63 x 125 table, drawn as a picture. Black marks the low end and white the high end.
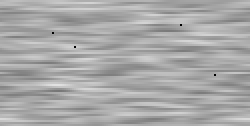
No overall slope runs across the table. A few values lie far out on both sides of the bulk. Streaks run across, left to right. There are four isolated cells, each far lower than the cells round it.
